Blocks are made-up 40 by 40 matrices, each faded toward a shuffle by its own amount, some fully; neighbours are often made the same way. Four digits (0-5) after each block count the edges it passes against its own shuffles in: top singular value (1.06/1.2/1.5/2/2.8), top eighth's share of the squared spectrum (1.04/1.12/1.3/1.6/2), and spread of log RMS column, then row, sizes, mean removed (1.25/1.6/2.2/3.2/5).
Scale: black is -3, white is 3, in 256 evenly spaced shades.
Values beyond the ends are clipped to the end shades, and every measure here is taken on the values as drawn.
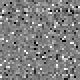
2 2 0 0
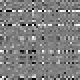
4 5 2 3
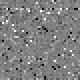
1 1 0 0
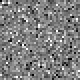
0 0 0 0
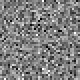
0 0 0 0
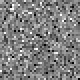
0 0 0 0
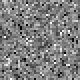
0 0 0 0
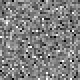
0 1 0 0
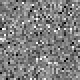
0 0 0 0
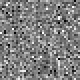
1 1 1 0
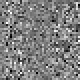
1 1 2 0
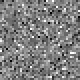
0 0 0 0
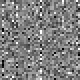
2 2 3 0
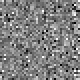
0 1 2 0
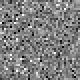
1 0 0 0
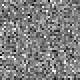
0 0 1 0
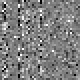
2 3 3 0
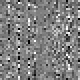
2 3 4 0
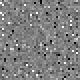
0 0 0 0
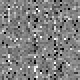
1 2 2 0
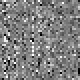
1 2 3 0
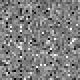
1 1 1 0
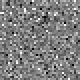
2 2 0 0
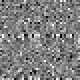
3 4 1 2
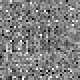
3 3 1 1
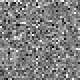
3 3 1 1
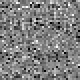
3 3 1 1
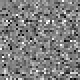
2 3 1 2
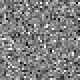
1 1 0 0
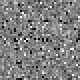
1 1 0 0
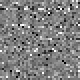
2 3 0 1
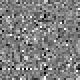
3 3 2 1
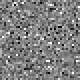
0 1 0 1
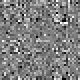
3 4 2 2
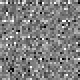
3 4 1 2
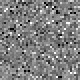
0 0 0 1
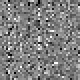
2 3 2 0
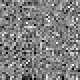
3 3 2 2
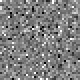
2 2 0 1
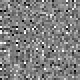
3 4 2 1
